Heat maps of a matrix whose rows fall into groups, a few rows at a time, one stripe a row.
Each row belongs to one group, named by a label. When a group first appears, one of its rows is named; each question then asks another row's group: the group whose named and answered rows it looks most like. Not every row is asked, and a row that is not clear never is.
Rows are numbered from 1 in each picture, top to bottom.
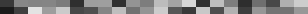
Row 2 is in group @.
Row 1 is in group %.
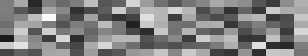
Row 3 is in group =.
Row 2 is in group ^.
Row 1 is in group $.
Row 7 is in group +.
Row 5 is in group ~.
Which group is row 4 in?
=
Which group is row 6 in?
@
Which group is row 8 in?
^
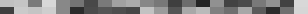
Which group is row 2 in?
=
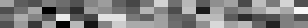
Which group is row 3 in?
@
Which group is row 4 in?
$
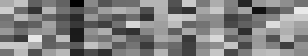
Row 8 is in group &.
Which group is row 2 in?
$
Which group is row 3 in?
%
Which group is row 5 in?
%
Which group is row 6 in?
@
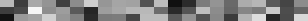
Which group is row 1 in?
+
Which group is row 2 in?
@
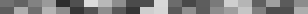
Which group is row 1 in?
+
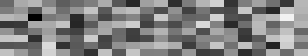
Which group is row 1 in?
=
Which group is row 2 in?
$
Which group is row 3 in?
&
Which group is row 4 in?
@
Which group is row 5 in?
%
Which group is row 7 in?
$
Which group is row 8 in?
~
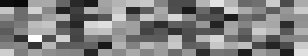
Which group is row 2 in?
+
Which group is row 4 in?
+
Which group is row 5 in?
+
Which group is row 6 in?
@
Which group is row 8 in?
~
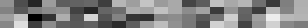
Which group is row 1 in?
$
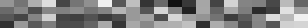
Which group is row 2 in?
$
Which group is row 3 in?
^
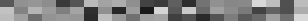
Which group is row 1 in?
+
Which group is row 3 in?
~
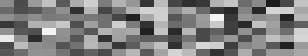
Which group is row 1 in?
+
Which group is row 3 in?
=
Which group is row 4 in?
@
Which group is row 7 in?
=
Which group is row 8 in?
^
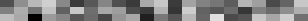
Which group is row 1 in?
=
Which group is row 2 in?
~
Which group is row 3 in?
&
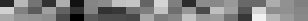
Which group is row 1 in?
@
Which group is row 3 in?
%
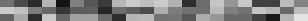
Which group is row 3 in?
$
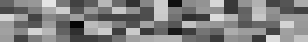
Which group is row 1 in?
=
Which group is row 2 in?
@
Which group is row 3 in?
&
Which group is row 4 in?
%
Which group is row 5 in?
+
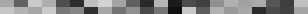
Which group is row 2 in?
~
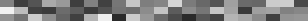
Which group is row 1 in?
^
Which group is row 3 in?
+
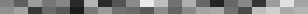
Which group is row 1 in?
^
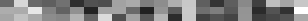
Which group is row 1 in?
^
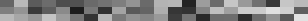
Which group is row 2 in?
&
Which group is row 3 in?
~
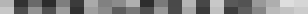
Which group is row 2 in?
%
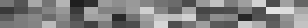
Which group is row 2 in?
^
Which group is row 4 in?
=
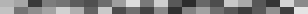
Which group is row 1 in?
$
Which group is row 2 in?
~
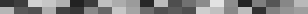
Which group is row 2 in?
$
